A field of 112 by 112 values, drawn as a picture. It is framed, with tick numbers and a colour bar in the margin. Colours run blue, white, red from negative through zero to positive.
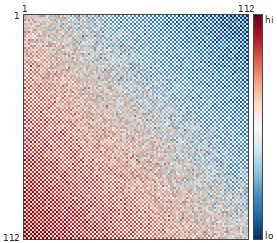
The ninth with the highest average is the bottom left. Overall the values sit about 50% of the way up the scale. The top right is the ninth with the lowest average. The field is checkered. There is an overall slope up to the bottom left. No single row or column stands out from its neighbours.
